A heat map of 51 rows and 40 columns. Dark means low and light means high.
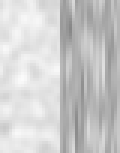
It is made of 1 by 2 panels. Panel 1,1: very high, blotchy, faint in contrast. Panel 1,2: high, streaked downward.
